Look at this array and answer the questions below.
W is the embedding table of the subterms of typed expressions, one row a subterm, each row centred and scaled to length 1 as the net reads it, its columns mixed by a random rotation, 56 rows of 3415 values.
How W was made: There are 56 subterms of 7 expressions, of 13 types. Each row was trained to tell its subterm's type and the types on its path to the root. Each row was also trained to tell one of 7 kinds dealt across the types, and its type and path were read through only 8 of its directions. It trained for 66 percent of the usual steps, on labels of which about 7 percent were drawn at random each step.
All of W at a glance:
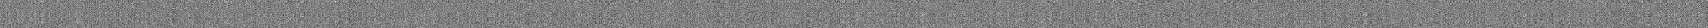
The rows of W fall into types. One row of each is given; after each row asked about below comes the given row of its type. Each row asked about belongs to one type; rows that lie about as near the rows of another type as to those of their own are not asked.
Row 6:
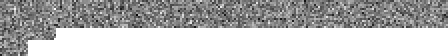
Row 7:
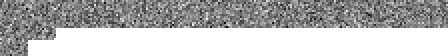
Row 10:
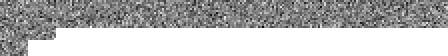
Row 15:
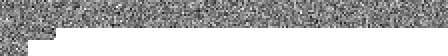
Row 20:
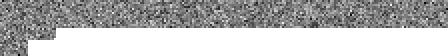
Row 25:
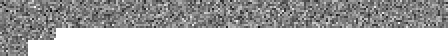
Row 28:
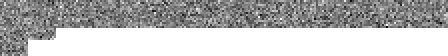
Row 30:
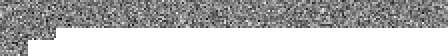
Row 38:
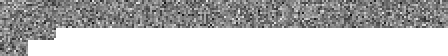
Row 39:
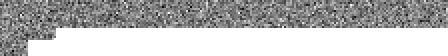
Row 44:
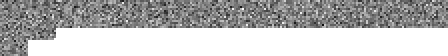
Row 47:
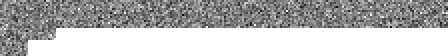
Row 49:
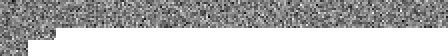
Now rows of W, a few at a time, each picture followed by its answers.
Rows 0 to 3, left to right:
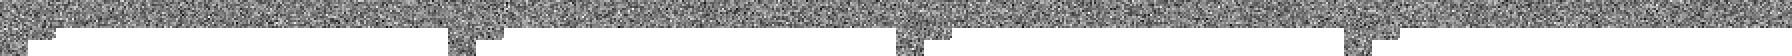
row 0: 47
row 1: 44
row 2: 20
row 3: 20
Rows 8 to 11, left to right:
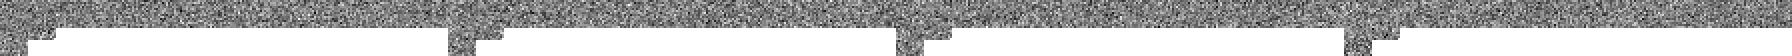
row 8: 25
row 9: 47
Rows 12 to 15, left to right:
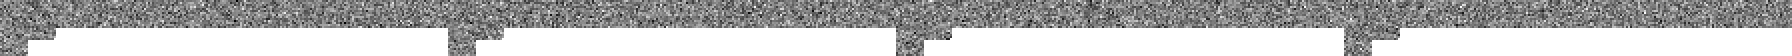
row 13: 39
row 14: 10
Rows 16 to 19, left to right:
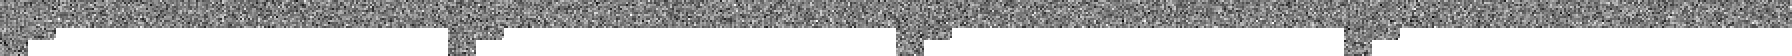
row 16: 28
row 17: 6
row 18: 30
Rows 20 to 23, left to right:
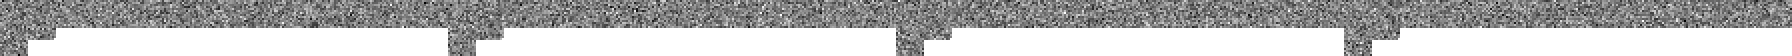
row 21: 39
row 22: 39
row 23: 44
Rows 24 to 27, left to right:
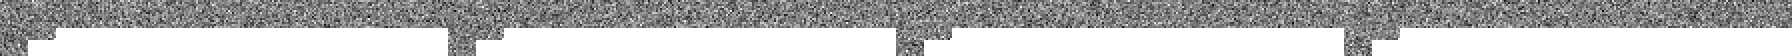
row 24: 47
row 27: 38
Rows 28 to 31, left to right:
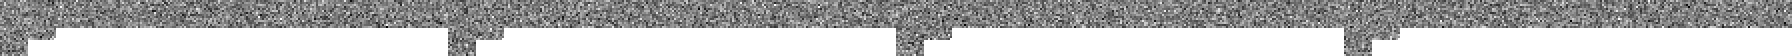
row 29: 28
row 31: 28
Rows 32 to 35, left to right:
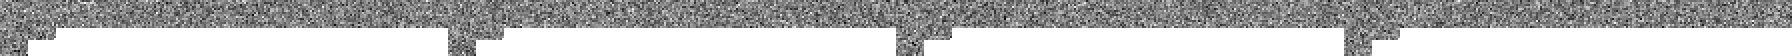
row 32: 20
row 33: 44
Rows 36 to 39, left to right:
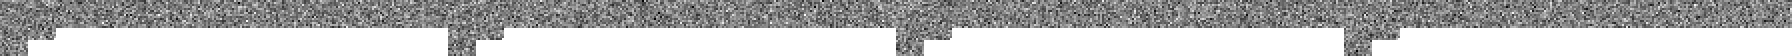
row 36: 25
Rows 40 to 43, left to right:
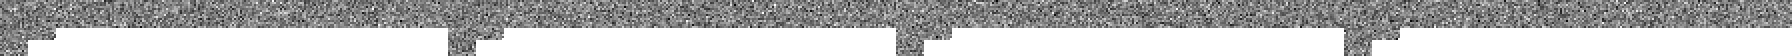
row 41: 28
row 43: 10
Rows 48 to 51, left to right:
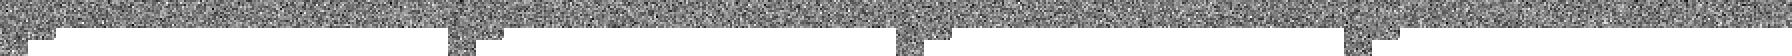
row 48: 25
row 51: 49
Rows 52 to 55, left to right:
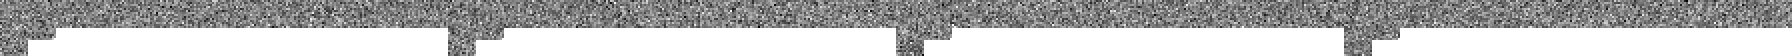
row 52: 39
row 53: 25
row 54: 44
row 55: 49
